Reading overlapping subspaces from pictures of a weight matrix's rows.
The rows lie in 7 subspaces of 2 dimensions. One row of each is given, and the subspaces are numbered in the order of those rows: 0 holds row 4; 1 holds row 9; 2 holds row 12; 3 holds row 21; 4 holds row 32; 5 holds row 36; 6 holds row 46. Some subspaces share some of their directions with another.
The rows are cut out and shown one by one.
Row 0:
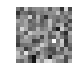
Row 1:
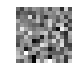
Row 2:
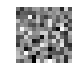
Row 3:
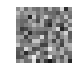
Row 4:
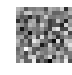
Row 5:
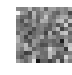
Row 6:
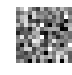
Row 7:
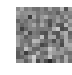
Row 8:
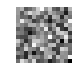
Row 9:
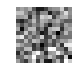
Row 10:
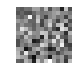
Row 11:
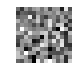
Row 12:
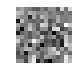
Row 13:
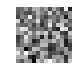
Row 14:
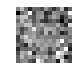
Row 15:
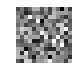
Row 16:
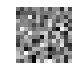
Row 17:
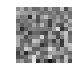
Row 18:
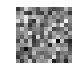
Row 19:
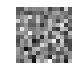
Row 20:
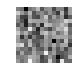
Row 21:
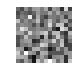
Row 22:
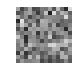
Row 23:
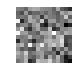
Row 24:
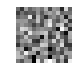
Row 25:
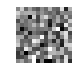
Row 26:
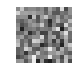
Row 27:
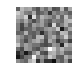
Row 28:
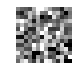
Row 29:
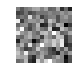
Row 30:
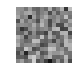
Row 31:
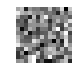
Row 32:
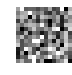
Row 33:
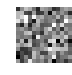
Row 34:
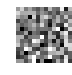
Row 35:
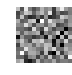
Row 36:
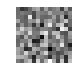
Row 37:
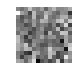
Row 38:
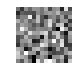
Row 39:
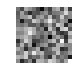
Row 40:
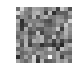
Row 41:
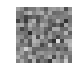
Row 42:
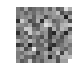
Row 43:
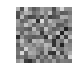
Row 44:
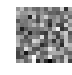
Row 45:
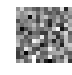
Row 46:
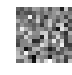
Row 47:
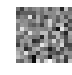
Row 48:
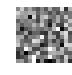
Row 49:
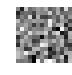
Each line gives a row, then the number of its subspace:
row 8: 1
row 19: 0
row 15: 6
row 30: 3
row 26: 3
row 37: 4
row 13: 3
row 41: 0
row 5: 4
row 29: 2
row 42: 2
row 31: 5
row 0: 5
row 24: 2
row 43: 6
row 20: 5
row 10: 6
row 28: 1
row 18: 0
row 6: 5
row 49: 6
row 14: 4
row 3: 2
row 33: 0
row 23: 2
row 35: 6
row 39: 1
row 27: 0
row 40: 3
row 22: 3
